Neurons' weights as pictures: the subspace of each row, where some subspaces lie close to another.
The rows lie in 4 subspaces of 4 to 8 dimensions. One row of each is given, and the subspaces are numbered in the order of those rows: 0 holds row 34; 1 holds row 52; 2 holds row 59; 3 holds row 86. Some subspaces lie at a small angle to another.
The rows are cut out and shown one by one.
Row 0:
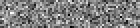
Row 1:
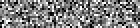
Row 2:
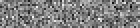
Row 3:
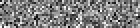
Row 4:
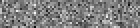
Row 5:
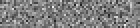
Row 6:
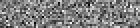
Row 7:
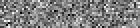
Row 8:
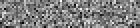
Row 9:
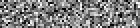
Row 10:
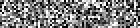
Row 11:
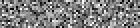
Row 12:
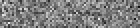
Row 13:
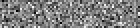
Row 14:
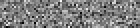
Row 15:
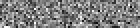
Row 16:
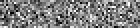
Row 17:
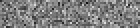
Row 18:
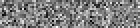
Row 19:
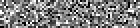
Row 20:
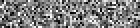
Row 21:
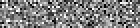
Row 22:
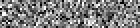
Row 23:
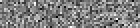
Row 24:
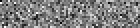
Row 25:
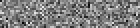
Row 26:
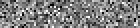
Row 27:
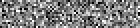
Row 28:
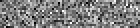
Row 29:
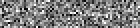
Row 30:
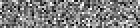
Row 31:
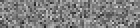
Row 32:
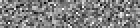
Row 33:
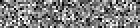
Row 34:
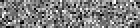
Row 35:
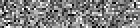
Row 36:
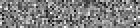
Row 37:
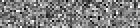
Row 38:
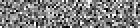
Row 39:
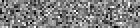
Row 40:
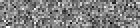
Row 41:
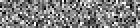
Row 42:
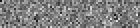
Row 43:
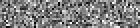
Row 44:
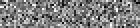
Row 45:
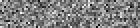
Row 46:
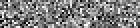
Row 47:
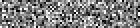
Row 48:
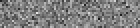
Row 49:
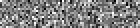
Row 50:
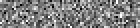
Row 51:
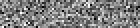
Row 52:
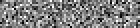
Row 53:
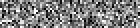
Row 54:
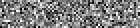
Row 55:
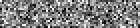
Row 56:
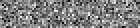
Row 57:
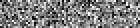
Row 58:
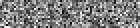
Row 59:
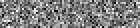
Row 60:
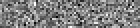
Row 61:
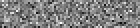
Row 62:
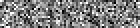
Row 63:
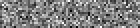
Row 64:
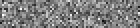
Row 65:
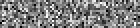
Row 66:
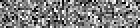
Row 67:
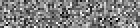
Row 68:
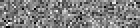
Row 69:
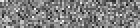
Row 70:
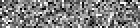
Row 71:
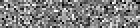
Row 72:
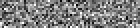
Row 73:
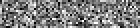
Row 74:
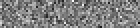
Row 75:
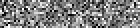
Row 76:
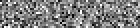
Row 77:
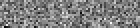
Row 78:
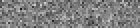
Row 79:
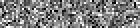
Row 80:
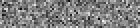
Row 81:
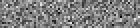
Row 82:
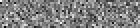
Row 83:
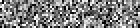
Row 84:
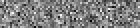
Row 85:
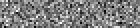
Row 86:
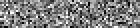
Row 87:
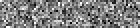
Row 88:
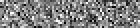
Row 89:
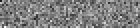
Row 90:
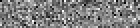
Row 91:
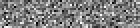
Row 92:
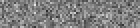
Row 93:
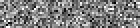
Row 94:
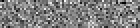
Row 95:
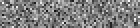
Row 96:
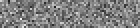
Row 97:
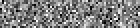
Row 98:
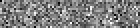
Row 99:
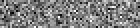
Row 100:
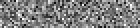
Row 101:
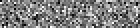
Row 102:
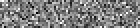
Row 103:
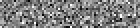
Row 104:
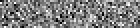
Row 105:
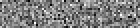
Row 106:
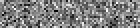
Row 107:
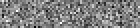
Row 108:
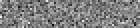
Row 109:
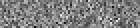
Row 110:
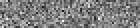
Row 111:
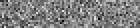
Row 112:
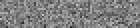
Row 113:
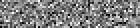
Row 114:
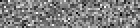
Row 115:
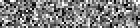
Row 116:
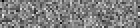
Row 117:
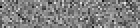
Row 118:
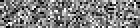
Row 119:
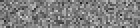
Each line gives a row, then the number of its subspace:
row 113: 2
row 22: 1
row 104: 3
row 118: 0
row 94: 1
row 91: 2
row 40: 0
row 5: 1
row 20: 3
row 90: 1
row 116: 2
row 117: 1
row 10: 1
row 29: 0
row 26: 1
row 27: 2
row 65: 1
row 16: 3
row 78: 1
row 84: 3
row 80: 2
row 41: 1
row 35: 2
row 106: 1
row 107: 0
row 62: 3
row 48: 2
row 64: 2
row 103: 1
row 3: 3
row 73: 3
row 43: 0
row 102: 2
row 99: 3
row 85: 0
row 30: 1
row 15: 3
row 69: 0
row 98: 3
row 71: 1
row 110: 0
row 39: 3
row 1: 1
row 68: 0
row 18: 1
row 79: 2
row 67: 3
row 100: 1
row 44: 1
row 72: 0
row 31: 3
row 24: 3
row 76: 3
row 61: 2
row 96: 1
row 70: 1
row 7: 2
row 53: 2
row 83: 3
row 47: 2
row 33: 1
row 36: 1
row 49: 2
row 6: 0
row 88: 3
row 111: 0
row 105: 1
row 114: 1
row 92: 3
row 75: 2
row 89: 3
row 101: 3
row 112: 3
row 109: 3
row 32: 1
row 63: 2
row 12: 2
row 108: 1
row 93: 0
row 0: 3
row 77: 3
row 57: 2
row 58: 3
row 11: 1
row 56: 2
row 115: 1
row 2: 1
